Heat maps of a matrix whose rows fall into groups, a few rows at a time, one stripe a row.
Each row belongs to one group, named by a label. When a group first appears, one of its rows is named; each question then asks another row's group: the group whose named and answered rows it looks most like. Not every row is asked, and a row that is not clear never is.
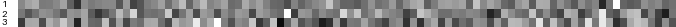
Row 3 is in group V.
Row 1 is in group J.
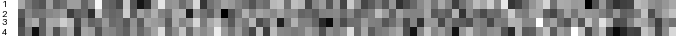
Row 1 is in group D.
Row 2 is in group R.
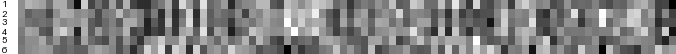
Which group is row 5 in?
J
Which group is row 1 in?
J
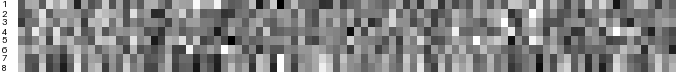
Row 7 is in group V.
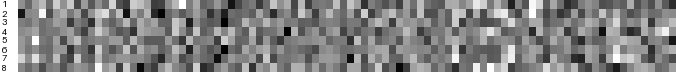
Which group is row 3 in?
R
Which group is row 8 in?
D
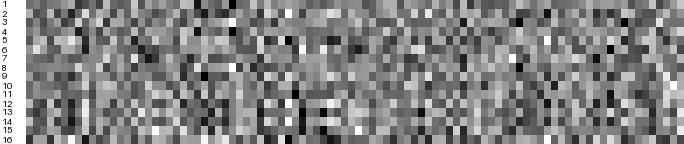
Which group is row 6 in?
J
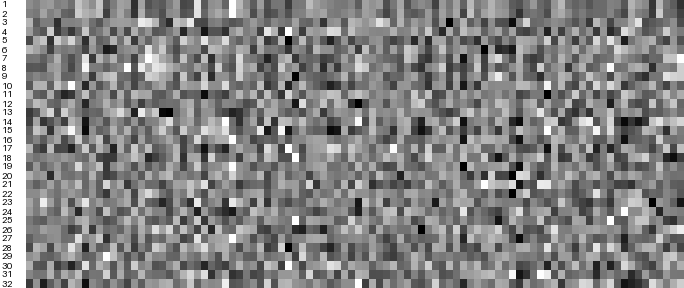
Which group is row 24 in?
R
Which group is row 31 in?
D
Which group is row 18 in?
J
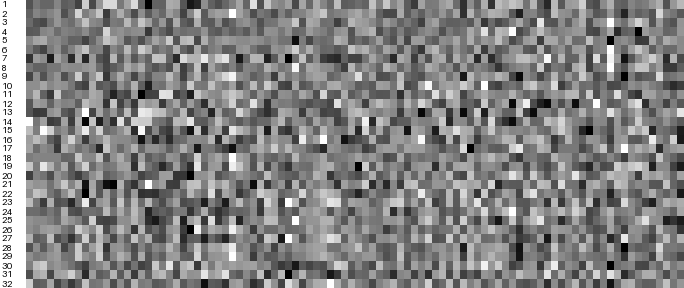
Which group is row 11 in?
D
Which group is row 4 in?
D
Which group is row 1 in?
D
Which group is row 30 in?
J
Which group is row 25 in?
J
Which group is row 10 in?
J
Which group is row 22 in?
J
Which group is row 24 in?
D
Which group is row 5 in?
J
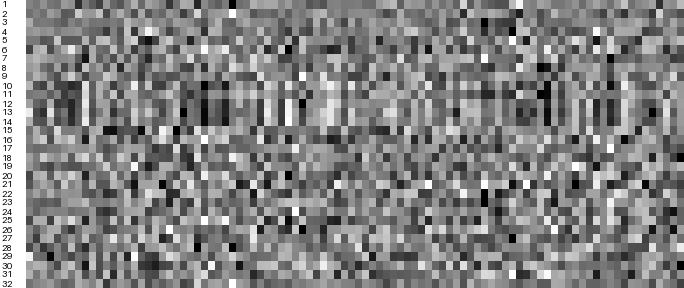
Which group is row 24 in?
J
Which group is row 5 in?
D
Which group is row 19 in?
D
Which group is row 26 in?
J
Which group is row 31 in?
D
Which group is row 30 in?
J
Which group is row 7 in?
J
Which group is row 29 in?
D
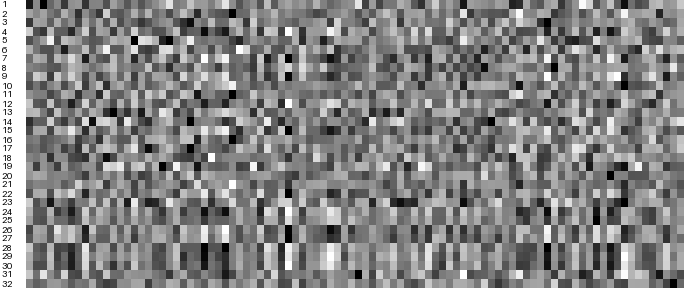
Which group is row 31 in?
R
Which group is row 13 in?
D
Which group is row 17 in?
D
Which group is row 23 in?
D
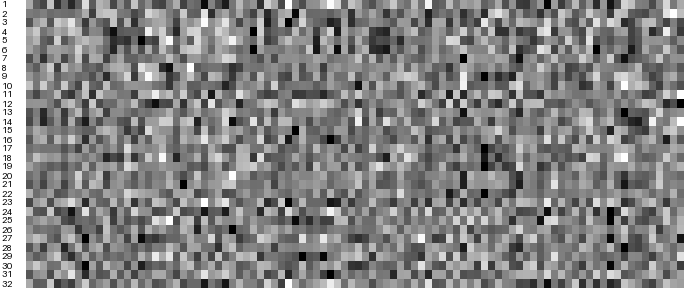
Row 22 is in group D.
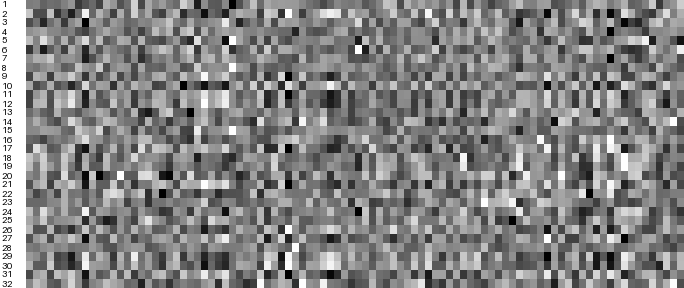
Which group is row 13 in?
D
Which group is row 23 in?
D
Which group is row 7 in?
J
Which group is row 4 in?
J
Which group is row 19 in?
R
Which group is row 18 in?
R
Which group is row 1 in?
R
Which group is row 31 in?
V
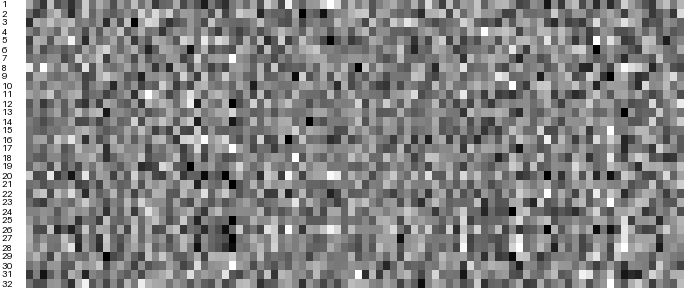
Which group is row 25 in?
R
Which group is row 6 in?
D
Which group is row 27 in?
R
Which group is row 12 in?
R
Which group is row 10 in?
D
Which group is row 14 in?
R
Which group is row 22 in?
V
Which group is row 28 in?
R
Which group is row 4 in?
D
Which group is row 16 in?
V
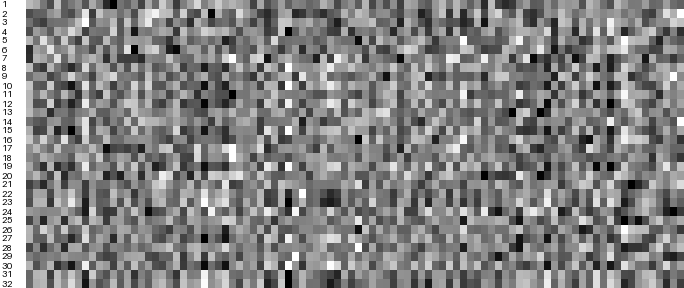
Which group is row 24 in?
J
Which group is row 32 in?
V
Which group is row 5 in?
R
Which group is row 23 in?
V
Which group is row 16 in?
R
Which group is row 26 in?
R
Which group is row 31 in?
V
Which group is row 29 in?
J
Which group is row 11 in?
R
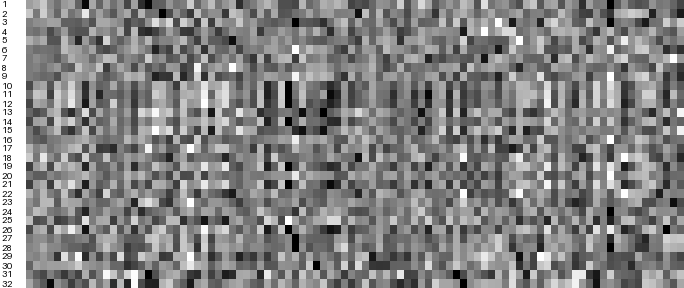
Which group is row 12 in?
V
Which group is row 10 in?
V
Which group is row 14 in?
V
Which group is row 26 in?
V
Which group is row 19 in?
V
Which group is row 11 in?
V
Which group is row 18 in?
R
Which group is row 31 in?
D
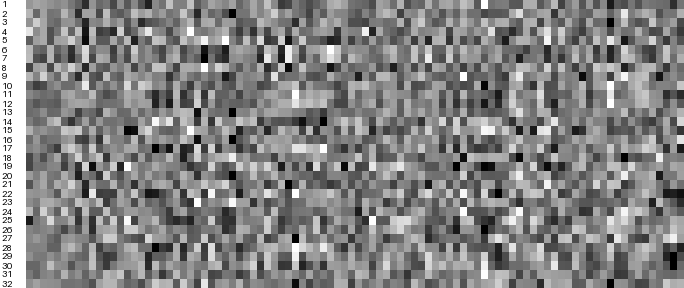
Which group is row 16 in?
R
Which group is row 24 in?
R
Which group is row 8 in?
V
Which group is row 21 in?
V
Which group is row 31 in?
D
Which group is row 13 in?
R
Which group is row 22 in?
J
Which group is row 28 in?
J
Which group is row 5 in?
V
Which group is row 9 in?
R
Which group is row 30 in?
J
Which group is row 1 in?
J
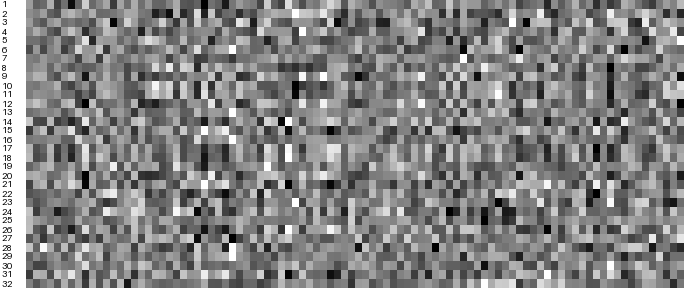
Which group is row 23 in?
J
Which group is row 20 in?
J
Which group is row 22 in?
D
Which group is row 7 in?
R
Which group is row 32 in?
D
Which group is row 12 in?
J
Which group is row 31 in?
V
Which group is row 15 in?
V
